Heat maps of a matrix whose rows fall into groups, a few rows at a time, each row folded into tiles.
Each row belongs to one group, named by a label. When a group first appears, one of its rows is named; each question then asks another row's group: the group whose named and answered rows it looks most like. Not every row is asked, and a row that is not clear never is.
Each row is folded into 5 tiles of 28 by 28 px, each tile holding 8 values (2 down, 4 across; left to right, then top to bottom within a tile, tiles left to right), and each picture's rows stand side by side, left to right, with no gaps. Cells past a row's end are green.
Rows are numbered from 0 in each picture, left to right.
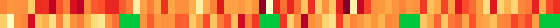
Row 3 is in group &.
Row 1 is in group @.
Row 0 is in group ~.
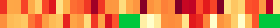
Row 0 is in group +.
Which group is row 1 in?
~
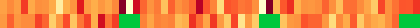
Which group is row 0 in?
@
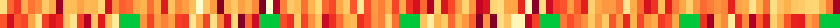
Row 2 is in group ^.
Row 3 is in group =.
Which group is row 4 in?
+
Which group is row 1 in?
@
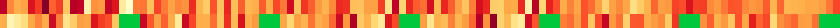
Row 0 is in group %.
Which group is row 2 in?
=
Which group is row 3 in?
=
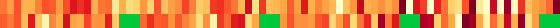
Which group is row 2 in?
@
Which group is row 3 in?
^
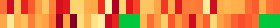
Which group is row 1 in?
&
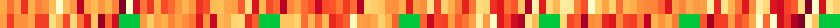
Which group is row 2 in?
~
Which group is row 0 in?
@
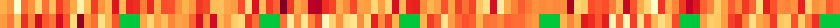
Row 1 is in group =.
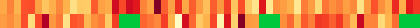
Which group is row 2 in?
^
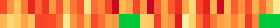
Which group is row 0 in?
%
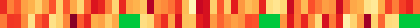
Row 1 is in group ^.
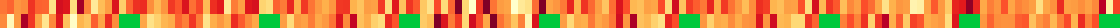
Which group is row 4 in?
=
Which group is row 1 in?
%
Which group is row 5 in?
=
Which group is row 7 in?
@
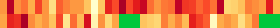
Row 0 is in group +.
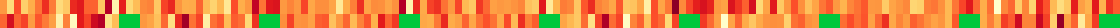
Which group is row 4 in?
%
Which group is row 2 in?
@
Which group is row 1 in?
%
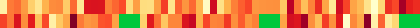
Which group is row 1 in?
&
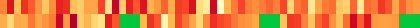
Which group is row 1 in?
&
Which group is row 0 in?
=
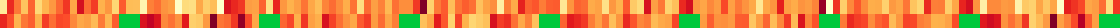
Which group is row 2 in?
^
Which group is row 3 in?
&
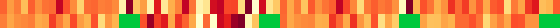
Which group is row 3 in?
%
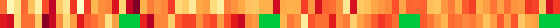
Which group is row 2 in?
&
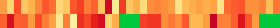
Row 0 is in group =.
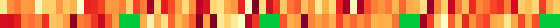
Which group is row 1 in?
=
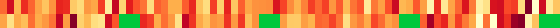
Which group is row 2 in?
%
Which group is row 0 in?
=
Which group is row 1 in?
^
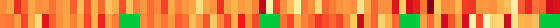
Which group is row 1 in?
@
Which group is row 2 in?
^
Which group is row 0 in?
^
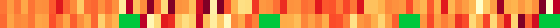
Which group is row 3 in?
@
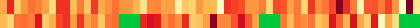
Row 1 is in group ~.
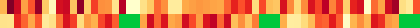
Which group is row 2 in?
%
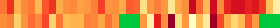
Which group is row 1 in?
~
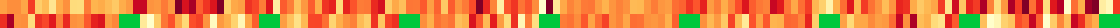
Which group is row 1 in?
~
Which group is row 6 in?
=
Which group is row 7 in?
%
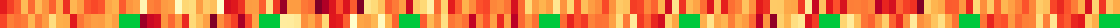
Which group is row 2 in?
~
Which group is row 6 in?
~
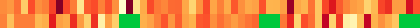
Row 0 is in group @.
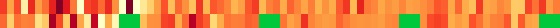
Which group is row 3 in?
+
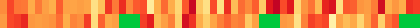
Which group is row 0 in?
+
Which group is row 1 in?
^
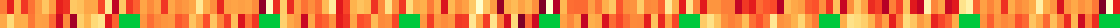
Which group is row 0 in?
=
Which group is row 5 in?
~
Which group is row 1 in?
@
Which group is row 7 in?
@
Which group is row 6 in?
%
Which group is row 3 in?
@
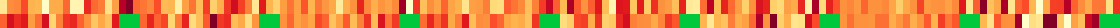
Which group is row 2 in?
@
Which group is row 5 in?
=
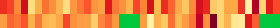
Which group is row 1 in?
=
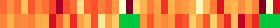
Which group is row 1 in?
@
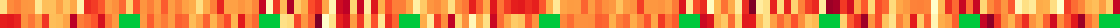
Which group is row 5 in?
^
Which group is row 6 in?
+
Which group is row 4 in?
@
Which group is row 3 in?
~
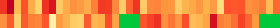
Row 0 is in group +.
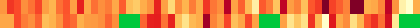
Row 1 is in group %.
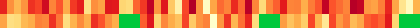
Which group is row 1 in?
+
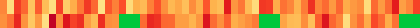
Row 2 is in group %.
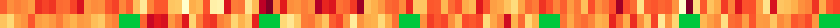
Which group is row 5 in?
&
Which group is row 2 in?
~
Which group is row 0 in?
~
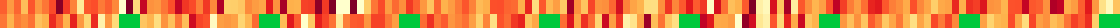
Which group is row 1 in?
~
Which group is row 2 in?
&
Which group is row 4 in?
+
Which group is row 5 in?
^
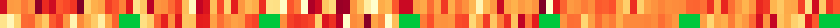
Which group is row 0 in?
~
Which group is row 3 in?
@
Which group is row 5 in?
=
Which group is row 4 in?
&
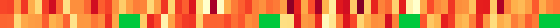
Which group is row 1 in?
&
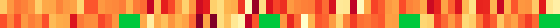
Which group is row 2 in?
&
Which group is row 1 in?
=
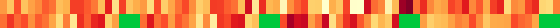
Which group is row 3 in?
%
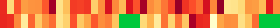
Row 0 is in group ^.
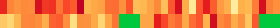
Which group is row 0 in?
~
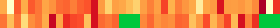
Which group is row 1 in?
@
